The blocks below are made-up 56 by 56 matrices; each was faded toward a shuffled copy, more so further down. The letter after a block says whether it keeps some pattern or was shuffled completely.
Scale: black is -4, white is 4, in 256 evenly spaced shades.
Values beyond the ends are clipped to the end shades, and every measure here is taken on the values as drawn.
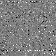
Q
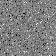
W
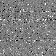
Q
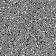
W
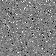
W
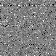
Q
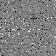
Q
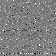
Q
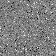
W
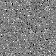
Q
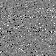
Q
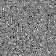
W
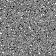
W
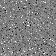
W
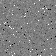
W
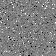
W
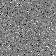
W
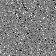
W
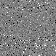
Q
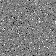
W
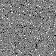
W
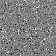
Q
